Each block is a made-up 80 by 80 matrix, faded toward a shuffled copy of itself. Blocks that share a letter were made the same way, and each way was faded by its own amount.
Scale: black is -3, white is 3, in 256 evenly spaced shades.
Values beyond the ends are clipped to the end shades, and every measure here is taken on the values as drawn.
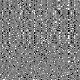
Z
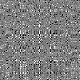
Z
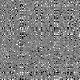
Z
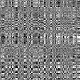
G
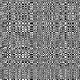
G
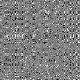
Z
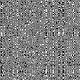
Z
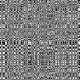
G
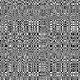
G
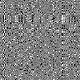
Z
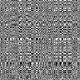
G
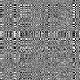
G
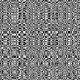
G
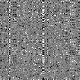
Z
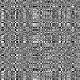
G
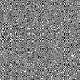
Z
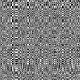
G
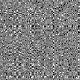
Z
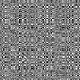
G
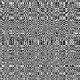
G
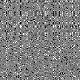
Z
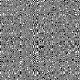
Z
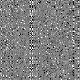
Z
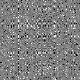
Z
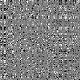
Z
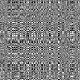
G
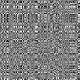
G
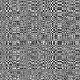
G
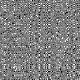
Z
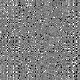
Z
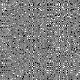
Z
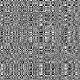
G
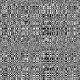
G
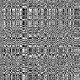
G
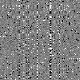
Z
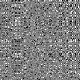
Z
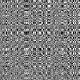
G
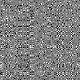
Z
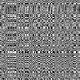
G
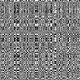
G
